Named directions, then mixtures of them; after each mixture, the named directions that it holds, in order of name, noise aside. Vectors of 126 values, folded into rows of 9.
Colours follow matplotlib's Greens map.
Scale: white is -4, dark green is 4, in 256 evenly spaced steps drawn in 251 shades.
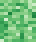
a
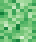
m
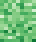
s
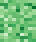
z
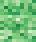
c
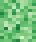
m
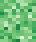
m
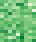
a, s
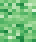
a, s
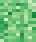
a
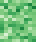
c, z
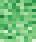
s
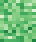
s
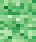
c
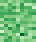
c, z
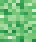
s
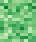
c, z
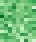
s, z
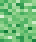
s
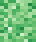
m, z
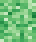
a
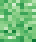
s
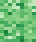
a, s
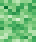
c, z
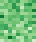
s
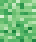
s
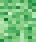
a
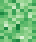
m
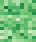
c
